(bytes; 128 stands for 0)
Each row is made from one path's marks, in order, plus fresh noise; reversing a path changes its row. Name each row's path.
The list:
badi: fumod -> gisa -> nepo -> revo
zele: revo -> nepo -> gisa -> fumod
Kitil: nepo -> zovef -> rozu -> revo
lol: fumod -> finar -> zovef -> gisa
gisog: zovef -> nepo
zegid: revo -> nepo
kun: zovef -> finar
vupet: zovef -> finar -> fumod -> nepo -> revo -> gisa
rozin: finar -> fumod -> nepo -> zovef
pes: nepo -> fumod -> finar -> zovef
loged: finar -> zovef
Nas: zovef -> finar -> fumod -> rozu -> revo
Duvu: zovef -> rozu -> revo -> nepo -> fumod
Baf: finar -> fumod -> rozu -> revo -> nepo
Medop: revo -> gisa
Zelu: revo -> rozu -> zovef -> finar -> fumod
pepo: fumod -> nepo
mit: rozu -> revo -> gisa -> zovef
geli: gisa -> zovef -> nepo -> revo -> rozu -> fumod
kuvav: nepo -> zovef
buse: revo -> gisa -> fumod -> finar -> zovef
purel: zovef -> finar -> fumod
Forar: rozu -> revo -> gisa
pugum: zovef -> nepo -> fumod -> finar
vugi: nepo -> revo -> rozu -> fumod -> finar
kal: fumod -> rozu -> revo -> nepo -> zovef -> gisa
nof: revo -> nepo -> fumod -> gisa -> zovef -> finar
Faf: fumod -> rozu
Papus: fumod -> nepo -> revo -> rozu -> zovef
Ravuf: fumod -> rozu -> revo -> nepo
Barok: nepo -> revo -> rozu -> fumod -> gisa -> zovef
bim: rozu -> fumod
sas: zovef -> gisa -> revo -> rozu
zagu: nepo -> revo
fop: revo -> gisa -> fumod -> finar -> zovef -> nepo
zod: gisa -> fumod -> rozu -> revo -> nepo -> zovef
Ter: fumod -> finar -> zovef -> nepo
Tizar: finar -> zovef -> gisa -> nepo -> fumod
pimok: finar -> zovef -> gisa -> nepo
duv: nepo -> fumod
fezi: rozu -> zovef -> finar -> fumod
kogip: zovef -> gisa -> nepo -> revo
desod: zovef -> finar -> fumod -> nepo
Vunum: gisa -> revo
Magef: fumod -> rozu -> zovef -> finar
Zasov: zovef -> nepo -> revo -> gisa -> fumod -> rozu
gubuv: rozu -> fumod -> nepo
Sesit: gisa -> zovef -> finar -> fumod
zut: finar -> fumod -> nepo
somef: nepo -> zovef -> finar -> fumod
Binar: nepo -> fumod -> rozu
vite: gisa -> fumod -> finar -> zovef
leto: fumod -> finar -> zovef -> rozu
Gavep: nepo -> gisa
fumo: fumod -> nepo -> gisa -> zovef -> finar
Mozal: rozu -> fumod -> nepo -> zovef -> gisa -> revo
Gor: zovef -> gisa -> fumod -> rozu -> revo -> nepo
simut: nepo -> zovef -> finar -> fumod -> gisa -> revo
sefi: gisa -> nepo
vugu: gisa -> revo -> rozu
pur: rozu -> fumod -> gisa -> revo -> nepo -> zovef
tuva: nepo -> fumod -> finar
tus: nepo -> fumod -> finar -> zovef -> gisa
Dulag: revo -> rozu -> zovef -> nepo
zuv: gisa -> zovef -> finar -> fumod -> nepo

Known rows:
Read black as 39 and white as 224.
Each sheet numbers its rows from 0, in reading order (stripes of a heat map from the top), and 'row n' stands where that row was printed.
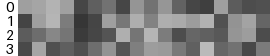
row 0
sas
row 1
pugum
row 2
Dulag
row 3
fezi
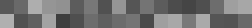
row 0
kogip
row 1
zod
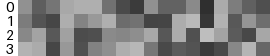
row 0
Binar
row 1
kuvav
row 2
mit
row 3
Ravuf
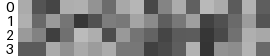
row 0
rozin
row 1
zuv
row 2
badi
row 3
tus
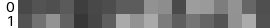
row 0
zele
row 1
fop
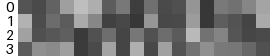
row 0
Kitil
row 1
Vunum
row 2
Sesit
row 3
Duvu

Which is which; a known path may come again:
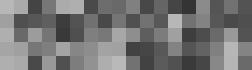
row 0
Faf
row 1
Sesit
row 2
zuv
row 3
kal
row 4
Ravuf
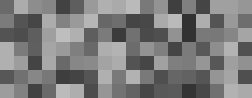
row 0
gubuv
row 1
kuvav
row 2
Kitil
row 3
Baf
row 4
Papus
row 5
Dulag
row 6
badi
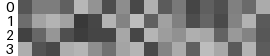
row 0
Mozal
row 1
desod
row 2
nof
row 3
rozin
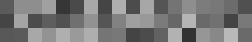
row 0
Duvu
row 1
fezi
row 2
tus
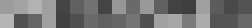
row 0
sas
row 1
zod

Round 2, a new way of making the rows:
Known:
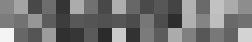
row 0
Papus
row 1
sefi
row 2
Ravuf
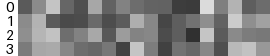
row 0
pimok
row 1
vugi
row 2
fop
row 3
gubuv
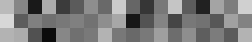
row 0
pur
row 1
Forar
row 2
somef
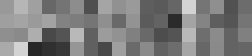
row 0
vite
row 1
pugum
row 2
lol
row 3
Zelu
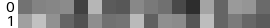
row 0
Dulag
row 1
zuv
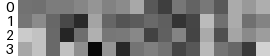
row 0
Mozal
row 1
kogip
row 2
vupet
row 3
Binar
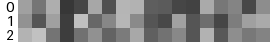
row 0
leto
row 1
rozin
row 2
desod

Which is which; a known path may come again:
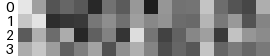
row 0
Nas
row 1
kun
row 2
Barok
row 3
buse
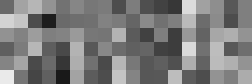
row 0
Tizar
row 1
purel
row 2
pepo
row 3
pimok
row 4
Papus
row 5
zegid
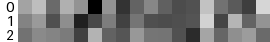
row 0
Binar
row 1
badi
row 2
Dulag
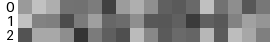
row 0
vite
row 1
Medop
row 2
geli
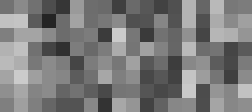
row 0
kogip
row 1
vupet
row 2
gubuv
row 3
Sesit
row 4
tuva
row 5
pes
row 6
Zasov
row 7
bim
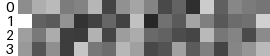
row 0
fop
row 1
Ravuf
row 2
leto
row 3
rozin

